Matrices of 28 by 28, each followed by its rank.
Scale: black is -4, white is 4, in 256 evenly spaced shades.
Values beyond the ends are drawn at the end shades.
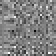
five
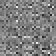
five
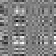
two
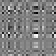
two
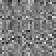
five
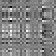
two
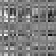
two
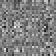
five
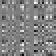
two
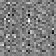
five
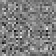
five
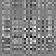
two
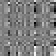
two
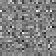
five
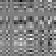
two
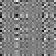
two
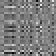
two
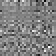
five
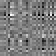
two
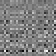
two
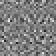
five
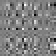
two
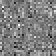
five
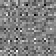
five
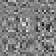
five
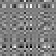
two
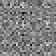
five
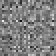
five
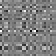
two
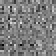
five
